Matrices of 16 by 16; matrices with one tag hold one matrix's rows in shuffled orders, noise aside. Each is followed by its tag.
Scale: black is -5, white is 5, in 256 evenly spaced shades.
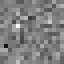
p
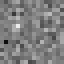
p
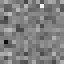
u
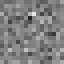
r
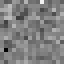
u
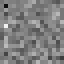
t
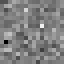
u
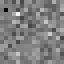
p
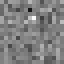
r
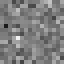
p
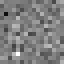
p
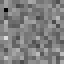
t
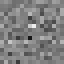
r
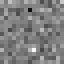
r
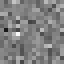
p
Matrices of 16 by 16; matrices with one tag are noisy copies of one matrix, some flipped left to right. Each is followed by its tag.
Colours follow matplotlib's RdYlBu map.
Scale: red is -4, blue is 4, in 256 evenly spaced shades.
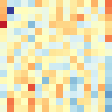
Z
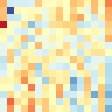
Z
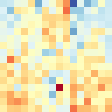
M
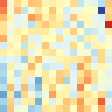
Z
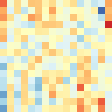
Z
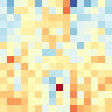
M
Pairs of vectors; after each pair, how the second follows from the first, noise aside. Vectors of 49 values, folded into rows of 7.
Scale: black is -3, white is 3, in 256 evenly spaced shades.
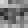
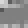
partly zeroed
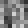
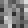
negated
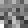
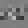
partly zeroed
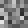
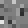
partly zeroed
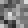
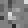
partly zeroed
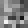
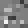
partly zeroed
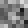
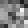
negated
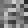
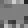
partly zeroed
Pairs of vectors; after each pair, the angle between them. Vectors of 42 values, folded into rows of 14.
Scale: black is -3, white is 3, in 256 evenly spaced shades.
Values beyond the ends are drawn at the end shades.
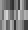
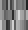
partly aligned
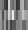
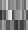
orthogonal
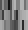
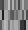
orthogonal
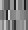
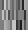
partly opposed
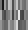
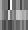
orthogonal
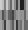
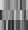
partly aligned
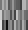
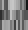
partly opposed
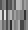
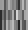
partly opposed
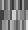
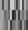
nearly opposite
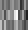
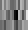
nearly opposite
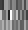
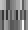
partly opposed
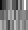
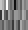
orthogonal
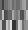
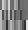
orthogonal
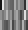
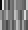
nearly parallel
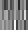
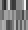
partly aligned
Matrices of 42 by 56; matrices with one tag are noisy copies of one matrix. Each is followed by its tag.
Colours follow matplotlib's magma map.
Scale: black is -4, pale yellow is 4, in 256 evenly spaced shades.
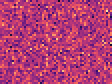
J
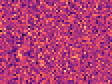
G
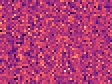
G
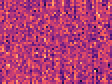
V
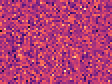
G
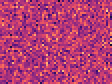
J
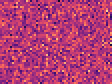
J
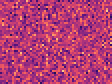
J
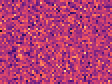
G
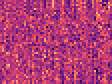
V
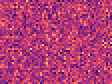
J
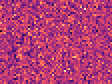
G
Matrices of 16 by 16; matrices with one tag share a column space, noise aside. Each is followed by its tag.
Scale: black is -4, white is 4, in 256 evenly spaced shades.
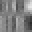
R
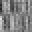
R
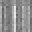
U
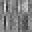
R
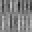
R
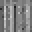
U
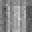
U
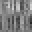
R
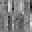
R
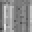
U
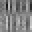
R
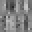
R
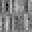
R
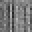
U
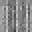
U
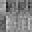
R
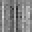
U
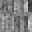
R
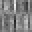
R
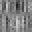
R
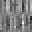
R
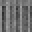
U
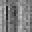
U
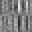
R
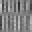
R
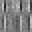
R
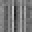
U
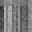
U
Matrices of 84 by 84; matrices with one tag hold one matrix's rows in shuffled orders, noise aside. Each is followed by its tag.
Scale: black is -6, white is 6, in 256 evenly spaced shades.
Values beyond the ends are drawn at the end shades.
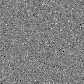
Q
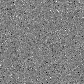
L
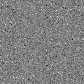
L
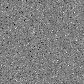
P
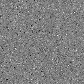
P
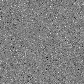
L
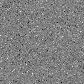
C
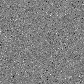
L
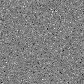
Q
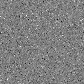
C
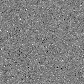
C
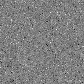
L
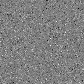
L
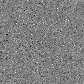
P
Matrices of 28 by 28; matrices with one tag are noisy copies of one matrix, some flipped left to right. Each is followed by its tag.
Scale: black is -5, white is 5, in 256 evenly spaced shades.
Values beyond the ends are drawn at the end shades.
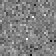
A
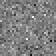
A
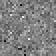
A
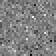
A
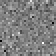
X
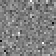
X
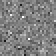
A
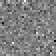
X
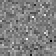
A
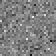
A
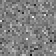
A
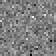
A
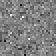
A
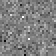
A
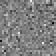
X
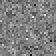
A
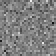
X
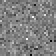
A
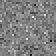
A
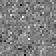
A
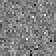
A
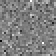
X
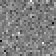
X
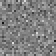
X
